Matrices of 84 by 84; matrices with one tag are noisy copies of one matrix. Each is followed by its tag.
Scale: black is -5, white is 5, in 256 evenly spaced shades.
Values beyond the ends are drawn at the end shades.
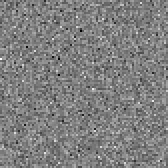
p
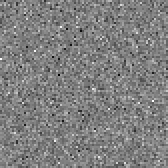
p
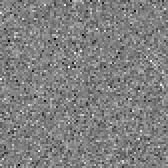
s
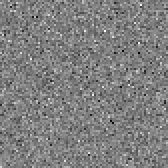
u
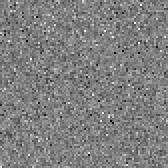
u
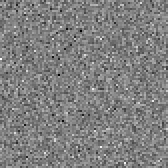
p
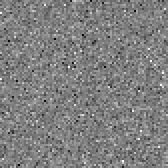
s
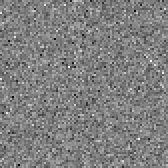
s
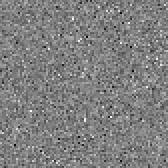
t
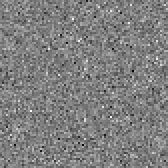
t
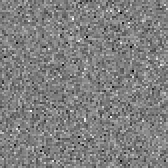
t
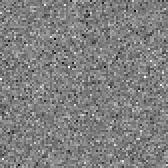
s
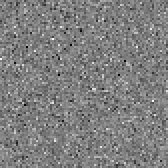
p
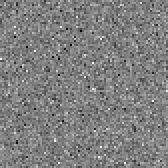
p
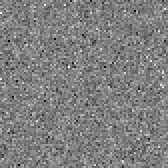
s
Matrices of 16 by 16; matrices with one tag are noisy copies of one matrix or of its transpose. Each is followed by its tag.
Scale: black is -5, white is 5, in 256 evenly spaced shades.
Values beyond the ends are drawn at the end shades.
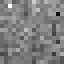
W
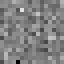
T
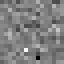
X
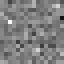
T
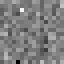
T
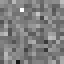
T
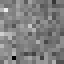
W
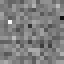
T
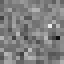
X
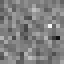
X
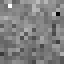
W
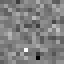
X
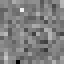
T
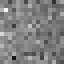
W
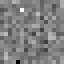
T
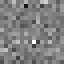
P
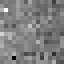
W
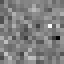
X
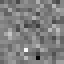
X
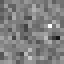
X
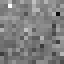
W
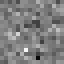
X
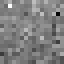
W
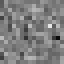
X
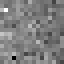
W
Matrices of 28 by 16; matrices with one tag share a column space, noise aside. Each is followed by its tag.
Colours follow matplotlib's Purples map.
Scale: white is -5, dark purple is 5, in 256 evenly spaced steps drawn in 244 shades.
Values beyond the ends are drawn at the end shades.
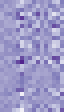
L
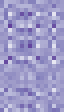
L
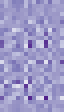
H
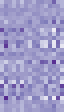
H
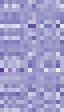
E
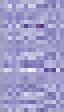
E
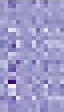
H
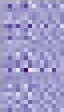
E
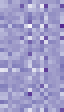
E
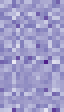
L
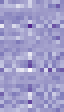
E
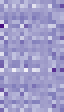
E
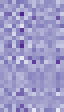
L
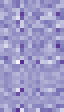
L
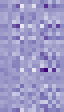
E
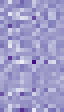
L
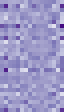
E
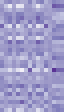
E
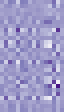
H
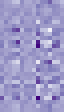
H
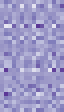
E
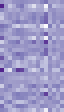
E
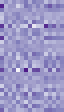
E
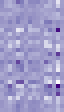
H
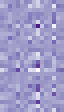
E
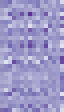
L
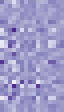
H
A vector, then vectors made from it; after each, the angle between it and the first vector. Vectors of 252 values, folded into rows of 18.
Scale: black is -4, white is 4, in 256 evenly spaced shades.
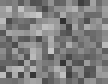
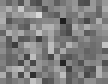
nearly parallel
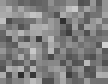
nearly parallel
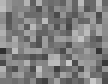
orthogonal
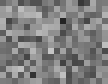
nearly parallel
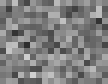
partly opposed
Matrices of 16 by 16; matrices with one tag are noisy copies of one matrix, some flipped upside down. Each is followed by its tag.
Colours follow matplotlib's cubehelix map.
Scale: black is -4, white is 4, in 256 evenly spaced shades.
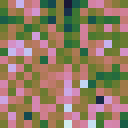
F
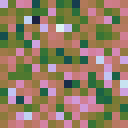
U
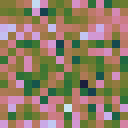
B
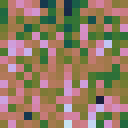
F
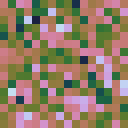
U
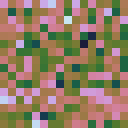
B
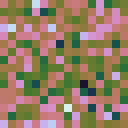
B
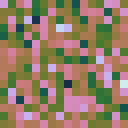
U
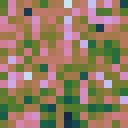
F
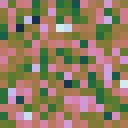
U
